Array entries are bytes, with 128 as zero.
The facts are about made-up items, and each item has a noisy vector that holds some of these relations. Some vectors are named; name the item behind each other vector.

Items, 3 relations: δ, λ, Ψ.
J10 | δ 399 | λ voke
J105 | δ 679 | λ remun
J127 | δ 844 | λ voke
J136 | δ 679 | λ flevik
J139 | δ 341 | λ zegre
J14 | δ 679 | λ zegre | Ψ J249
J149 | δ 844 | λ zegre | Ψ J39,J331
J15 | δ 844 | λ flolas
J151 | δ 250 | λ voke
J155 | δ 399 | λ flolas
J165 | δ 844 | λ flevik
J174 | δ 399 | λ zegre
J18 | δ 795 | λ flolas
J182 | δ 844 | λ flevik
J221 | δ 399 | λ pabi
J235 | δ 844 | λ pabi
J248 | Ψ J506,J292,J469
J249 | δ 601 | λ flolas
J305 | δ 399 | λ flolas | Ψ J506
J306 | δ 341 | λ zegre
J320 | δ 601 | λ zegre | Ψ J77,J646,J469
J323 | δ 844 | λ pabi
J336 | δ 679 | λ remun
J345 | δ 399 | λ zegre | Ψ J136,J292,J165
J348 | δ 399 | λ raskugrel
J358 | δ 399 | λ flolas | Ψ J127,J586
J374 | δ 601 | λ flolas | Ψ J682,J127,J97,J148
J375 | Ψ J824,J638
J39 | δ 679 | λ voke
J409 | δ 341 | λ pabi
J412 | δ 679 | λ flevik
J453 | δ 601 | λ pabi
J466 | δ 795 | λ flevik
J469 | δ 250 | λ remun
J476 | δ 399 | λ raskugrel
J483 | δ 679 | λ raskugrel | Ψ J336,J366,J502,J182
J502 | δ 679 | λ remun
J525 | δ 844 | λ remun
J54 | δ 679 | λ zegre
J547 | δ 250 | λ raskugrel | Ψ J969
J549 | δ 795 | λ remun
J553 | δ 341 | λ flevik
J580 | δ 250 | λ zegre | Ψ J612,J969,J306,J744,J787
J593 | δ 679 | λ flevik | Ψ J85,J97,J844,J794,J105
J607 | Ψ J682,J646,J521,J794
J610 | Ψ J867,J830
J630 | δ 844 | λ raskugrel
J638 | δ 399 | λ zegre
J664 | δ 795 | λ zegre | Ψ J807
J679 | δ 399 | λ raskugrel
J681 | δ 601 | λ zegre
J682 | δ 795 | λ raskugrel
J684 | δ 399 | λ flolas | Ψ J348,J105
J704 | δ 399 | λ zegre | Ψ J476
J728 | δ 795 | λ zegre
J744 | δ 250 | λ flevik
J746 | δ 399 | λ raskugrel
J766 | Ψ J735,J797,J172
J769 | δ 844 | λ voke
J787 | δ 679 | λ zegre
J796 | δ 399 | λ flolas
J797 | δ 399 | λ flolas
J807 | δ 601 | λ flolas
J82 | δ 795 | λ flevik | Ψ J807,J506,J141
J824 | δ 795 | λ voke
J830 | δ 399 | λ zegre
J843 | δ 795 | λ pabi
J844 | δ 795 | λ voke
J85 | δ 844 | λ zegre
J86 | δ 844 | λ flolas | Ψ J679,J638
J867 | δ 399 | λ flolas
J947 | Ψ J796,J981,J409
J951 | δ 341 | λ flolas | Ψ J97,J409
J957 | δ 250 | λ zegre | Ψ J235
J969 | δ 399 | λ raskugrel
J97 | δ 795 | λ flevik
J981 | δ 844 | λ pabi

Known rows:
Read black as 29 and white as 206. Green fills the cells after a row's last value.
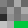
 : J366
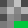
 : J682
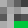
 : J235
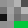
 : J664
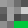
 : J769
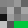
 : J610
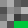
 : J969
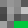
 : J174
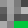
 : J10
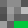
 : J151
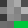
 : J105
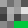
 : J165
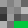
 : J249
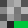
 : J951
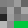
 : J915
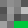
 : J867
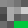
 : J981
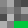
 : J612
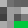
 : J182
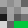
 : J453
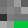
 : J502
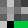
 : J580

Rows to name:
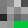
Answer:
J136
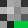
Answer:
J593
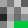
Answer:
J506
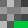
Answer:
J787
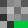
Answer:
J947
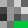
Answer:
J807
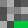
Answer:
J744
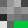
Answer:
J483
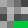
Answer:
J323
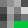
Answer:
J469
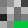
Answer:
J248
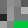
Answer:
J549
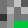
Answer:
J77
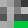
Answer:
J15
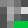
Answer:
J127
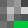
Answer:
J85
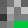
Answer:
J646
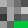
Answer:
J149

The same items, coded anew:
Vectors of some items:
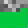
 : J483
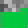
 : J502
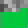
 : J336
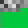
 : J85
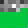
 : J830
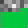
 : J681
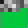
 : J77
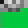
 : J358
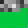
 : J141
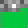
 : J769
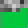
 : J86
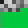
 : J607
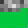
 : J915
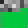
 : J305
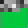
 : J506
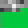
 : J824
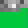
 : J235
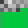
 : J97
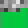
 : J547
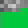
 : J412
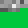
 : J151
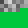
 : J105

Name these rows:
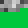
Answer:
J306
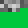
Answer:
J82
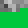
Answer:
J182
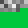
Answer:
J127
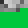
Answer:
J981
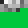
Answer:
J951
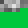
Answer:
J553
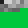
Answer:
J796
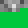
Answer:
J525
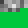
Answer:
J453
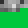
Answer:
J612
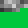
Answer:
J638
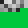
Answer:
J374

